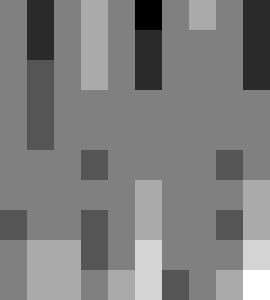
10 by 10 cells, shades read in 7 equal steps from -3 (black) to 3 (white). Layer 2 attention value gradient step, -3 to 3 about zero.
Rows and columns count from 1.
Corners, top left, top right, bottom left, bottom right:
0 -2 0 3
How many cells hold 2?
3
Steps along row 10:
up same down up up down up up up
